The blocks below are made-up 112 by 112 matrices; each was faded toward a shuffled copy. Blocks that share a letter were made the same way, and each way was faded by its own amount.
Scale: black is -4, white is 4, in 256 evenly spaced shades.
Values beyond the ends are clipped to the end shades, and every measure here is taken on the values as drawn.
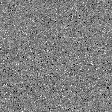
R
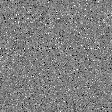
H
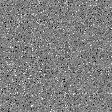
H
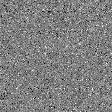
R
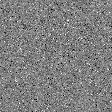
R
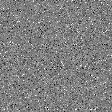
H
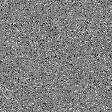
H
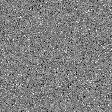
R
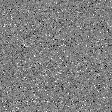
H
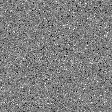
R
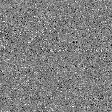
R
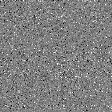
H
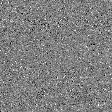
R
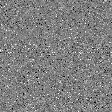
H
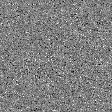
R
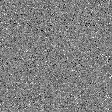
R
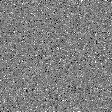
H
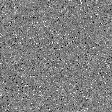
H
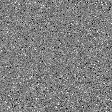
R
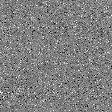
H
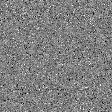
R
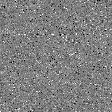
H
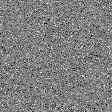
R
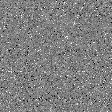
H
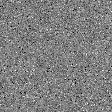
R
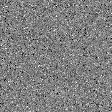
R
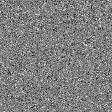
R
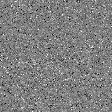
H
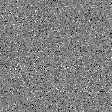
H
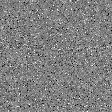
H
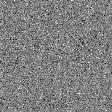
R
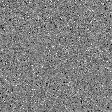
R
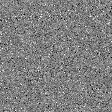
R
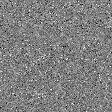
R
